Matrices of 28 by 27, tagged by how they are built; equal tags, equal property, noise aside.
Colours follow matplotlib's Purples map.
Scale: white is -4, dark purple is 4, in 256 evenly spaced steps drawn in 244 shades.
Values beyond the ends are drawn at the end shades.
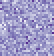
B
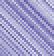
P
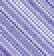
P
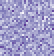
B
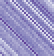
P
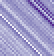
P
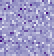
B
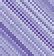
P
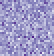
B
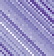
P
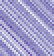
P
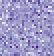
B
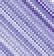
P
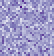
B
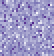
B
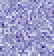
B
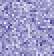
B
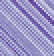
P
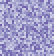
B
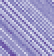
P
